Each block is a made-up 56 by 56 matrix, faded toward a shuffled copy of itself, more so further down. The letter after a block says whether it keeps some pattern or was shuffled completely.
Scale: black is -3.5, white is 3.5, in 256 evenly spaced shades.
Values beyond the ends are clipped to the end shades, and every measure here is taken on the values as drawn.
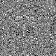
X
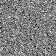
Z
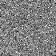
Z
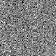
X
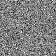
Z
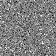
Z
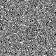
Z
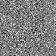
X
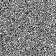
Z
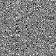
X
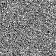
Z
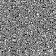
X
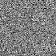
X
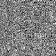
X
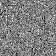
Z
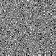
X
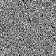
X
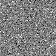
Z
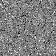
Z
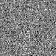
X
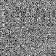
X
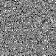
X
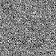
X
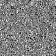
X
